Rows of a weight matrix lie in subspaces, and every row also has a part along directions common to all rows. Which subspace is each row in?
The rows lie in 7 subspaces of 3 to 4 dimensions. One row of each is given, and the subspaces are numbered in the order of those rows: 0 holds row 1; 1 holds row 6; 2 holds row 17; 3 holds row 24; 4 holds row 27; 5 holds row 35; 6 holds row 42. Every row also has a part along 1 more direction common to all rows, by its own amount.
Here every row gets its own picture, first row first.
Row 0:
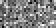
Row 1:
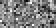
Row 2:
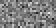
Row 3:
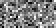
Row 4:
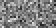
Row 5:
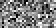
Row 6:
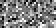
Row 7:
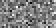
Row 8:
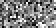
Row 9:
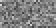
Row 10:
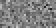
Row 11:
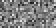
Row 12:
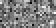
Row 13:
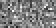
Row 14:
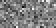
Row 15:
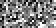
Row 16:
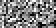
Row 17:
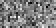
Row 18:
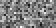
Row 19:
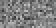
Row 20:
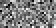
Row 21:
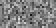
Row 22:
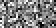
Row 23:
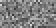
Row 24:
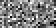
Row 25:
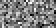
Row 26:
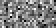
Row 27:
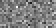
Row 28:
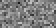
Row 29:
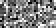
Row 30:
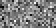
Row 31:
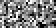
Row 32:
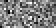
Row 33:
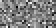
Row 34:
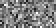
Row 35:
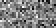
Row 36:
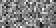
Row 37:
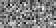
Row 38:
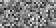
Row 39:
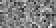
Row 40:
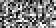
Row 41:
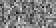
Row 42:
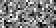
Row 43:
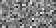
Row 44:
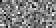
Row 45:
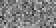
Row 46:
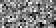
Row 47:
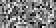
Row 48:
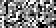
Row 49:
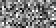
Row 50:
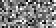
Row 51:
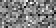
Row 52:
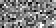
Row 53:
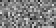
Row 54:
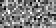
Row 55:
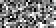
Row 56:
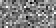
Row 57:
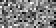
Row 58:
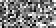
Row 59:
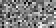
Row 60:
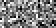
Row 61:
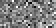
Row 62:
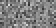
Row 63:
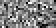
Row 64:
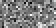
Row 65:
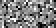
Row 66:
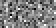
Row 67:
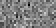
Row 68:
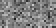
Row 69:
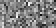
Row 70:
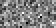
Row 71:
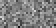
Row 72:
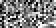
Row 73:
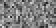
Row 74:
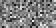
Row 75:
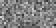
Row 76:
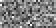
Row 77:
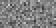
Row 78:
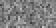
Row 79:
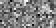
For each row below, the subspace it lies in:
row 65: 4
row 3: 5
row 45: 2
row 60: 5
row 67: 3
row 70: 1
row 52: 6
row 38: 1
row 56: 0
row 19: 3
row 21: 2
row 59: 4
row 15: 1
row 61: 4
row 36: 3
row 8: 2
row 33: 4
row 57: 3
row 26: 6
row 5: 0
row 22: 5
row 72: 4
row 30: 4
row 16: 2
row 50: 4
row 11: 4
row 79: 0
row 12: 0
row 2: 6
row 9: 1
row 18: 3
